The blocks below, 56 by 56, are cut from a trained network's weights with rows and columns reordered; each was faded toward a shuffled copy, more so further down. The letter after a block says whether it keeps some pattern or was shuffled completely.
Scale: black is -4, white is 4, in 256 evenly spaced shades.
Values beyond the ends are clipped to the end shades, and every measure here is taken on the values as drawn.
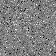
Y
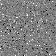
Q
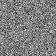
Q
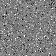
Y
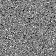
Y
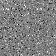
Q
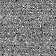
Q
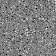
Q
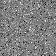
Y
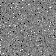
Q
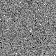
Y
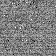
Q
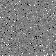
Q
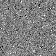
Y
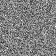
Y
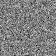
Y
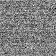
Q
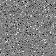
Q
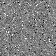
Y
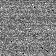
Q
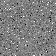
Y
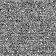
Q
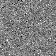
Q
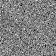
Y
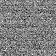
Q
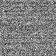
Q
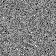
Y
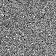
Y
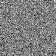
Y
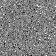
Y
